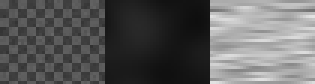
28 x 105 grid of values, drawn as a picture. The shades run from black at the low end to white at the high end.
It is made of 1 by 3 panels. Panel 1,1: low, checkered. Panel 1,2: very low, smooth, faint in contrast. Panel 1,3: high, streaked across.
